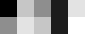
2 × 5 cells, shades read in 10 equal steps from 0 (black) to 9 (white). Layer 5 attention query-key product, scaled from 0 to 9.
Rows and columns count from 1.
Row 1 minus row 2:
-5 -1 -2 0 -1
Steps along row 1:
up down down up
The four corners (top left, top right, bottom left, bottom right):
0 8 5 9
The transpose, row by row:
0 5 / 7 8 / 5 7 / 1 1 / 8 9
